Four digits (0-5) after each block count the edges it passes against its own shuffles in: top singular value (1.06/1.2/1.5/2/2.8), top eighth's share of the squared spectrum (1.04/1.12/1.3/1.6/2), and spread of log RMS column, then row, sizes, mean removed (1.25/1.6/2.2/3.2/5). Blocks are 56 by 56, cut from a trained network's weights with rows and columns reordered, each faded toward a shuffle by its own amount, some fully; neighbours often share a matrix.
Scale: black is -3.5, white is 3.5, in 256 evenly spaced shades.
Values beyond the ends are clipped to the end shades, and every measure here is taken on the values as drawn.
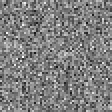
3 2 0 0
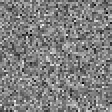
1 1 0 0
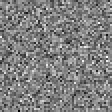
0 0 0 0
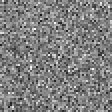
0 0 0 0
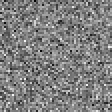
1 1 0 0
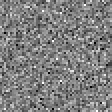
2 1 0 0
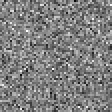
1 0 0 0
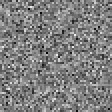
0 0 0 0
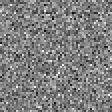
3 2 0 0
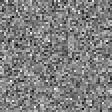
1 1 0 0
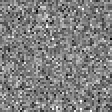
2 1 0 0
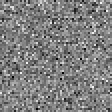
0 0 0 0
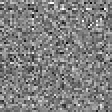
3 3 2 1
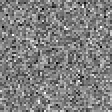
2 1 0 0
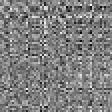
4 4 3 3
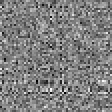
4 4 2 2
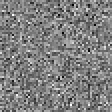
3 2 1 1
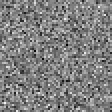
2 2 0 1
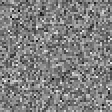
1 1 0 0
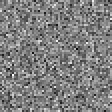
1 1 0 0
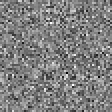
3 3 1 2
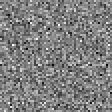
3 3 0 1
